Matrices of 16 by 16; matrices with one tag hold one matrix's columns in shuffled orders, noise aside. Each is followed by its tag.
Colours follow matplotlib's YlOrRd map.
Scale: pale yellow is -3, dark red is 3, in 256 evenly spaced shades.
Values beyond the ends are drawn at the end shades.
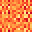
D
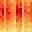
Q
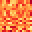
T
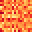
D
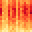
Q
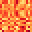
T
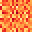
D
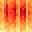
Q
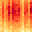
Q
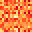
D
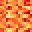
D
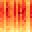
Q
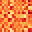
D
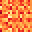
D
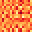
D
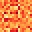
D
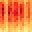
Q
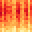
Q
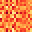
D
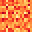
D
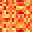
D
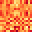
T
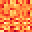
T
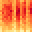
Q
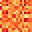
D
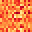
D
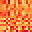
T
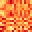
T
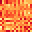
T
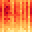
Q
